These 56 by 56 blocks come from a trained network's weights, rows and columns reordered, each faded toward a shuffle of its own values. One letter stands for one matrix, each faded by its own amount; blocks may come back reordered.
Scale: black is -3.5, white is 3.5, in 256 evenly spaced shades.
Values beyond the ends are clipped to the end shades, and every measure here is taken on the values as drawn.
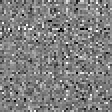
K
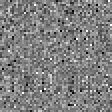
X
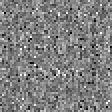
X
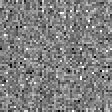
X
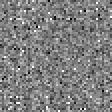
X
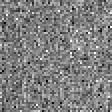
X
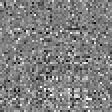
K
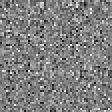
K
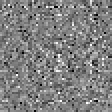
K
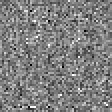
X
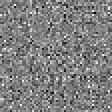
K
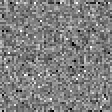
X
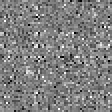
K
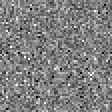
X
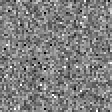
X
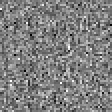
X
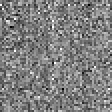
X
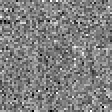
X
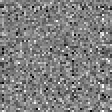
K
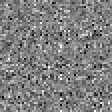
K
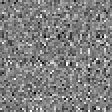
K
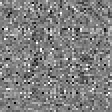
K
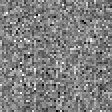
X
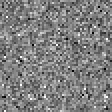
X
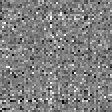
K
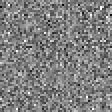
X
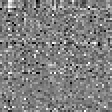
K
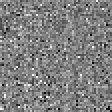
X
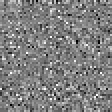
K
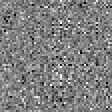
K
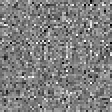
K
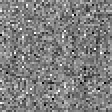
X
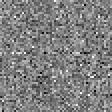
X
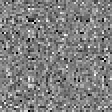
K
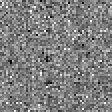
X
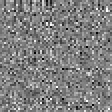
K
